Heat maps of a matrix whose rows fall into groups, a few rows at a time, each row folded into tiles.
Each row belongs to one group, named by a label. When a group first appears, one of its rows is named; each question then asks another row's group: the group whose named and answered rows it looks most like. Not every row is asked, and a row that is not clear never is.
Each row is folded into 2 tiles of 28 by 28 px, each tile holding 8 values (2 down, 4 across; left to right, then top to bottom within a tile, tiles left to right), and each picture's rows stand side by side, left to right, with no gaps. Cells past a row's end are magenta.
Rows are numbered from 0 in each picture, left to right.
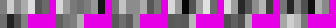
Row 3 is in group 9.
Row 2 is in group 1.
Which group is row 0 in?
1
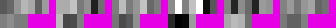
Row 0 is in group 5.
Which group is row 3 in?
1
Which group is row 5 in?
1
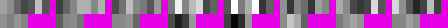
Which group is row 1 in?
5
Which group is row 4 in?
1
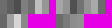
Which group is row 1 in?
9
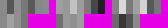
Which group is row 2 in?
1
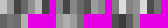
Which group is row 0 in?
9
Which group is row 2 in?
1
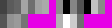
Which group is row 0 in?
5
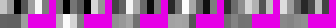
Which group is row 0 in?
9
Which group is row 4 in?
5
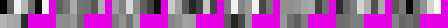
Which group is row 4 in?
1
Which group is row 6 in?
5
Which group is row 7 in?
9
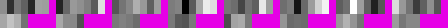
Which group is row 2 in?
5
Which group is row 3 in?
9
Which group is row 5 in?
9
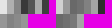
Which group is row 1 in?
9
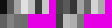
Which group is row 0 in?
5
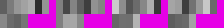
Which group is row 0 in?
5
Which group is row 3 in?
9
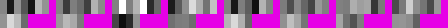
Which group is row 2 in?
1
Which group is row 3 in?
5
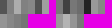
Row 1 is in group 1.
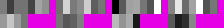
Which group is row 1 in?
1
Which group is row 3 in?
1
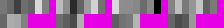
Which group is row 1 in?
9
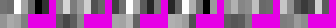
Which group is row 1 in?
1
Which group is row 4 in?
1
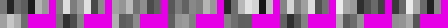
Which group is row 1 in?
1
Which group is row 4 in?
5
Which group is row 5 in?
1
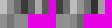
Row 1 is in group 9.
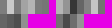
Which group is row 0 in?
1
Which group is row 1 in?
9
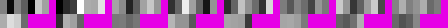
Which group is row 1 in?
5
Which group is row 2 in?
9
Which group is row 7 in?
1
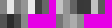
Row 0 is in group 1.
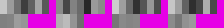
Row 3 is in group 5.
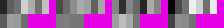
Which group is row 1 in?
5
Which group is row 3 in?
5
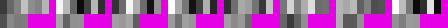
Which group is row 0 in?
5
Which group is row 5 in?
1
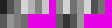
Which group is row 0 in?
5
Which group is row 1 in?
1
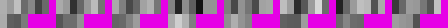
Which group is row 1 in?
9
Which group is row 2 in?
9
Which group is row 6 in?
5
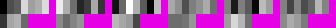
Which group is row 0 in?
5
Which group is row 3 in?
9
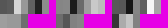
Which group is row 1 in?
9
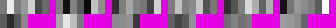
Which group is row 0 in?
1
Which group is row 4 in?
5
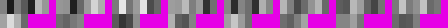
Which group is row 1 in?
9
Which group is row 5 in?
9
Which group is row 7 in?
1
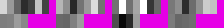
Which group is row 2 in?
1
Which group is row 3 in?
9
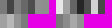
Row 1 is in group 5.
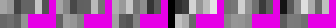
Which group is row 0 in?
9
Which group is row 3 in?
5
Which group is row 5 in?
5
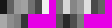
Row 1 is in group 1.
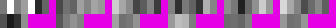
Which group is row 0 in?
1
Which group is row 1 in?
5
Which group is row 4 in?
9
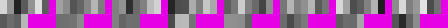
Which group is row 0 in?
9
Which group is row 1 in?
9
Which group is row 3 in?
5
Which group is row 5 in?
1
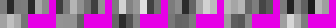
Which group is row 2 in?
1
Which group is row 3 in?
9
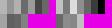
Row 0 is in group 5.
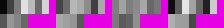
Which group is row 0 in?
5
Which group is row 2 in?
1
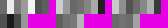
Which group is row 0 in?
1
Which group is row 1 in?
9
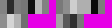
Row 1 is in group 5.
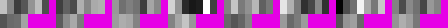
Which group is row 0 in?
9
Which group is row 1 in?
5
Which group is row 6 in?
5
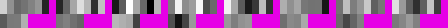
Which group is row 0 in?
9
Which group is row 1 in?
5
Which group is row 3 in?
1
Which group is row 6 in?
1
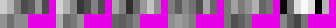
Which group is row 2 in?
9
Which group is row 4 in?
1
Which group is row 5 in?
5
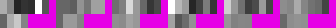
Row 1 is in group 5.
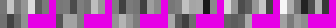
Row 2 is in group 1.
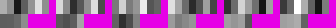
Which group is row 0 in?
9
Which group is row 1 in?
9
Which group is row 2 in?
1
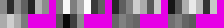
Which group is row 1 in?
1
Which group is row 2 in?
5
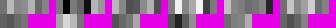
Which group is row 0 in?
1
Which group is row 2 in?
9
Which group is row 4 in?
9
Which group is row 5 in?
1
